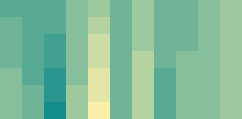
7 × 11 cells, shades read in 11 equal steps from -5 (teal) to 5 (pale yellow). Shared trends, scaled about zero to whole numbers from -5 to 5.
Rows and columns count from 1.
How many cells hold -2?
11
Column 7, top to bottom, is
1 1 1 2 2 2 2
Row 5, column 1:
0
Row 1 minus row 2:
-1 0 0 0 -1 0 0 0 0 0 0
